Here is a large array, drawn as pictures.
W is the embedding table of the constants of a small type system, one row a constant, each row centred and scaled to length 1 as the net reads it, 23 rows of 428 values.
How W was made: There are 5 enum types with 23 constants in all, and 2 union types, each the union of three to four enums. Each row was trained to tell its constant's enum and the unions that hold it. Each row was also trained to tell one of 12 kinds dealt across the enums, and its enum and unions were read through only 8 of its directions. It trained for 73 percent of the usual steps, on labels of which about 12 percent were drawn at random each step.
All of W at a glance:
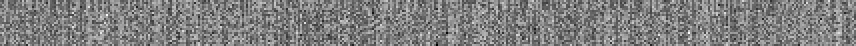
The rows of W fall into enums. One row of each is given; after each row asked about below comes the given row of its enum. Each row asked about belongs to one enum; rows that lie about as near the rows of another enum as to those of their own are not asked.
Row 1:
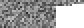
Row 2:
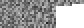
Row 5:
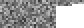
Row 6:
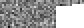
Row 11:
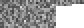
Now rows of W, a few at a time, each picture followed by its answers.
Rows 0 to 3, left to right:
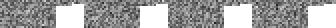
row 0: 1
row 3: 1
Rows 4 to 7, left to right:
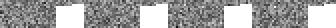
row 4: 1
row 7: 5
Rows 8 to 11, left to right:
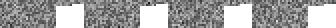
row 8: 2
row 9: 6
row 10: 11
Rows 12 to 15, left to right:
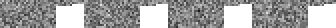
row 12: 5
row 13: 2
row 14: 11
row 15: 6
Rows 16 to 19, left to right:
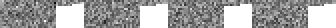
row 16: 5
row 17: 2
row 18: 6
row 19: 6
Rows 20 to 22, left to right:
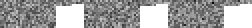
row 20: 11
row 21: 6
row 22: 2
